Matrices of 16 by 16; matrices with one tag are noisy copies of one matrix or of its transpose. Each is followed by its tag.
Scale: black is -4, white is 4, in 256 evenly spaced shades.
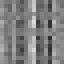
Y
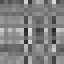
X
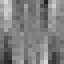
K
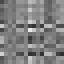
X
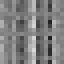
Y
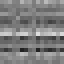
Y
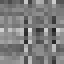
X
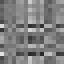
X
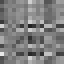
X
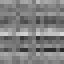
Y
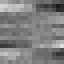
K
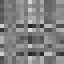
X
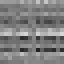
Y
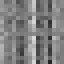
Y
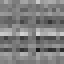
Y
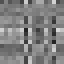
X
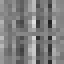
Y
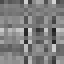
X
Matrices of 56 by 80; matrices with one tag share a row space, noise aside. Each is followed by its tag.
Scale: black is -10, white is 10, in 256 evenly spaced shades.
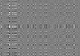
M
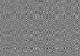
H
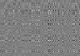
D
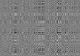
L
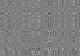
D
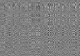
D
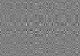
H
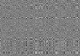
H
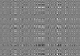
L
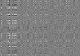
M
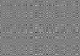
H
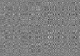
D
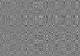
H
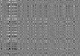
M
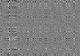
M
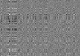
M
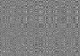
H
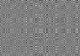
H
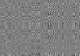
D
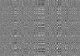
L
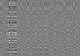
M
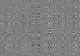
D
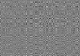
H
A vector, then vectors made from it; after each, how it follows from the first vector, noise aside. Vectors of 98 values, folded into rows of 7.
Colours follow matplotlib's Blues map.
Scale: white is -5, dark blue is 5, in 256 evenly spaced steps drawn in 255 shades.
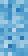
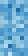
copied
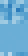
partly zeroed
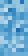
wrapped around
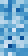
scaled up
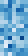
scaled up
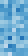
copied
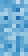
reversed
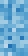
copied
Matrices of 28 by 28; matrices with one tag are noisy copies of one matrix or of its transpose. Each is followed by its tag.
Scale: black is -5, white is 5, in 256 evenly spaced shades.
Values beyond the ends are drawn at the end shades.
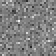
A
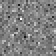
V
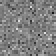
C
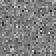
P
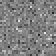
C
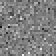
A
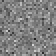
C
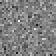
V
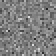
C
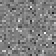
C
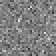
C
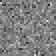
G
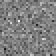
V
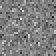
V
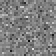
P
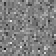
G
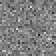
C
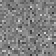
C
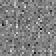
P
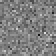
C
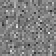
P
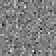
P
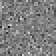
A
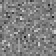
V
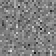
P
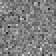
A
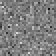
A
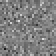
V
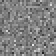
C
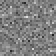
P
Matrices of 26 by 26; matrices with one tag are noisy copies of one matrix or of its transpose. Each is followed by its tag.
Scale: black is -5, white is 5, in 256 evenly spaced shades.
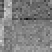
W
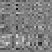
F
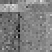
W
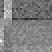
W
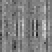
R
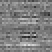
R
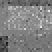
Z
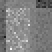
Z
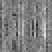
R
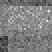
Z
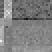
W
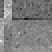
W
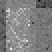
Z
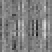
R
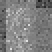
Z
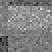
Z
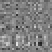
F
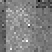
Z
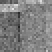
W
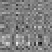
F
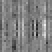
R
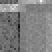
W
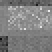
Z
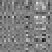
F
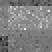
Z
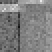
W
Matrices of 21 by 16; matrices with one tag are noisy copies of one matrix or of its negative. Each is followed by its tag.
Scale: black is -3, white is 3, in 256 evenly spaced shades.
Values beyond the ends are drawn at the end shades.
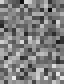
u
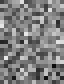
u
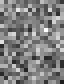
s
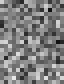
u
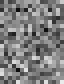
s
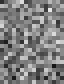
u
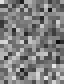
u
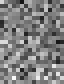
u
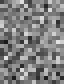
u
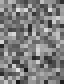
s
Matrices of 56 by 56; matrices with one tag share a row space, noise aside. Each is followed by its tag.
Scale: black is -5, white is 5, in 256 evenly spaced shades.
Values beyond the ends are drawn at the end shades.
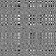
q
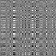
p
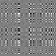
q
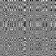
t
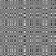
t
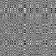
t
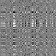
p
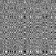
t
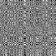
t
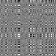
q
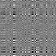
p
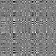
p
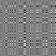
t
